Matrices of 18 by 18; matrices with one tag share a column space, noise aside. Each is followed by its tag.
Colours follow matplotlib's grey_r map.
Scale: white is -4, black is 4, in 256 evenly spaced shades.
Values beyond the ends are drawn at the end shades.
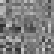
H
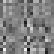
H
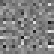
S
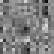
H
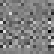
S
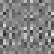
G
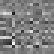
S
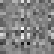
G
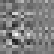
G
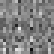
H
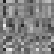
H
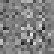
G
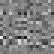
S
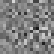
G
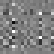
S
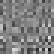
H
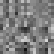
H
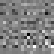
S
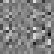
G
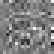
G
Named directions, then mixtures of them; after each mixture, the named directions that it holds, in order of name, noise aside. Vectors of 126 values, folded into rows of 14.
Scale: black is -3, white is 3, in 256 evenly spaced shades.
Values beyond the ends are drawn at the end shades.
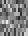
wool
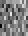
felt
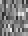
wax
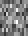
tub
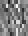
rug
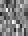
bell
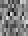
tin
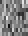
wax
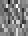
rug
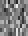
rug, wool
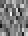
felt, wool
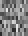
bell, wax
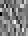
bell, felt, wool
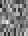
wool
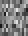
tub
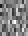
bell, felt, wool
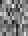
bell, rug, tin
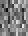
felt, rug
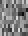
wax
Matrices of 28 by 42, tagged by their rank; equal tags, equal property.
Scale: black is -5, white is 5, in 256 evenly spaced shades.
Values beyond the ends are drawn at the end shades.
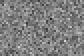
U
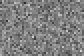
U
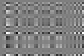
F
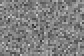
U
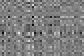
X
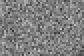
U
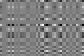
F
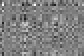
X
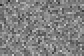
U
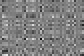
X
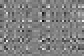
X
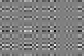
F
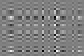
F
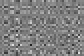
X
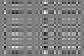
F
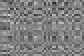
X
